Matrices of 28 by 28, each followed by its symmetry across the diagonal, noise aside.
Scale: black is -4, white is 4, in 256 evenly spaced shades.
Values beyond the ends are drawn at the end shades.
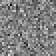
neither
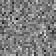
neither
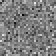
symmetric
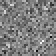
symmetric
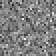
neither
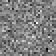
neither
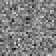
neither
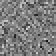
symmetric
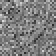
symmetric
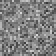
symmetric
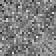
symmetric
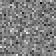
neither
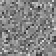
symmetric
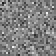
symmetric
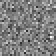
neither
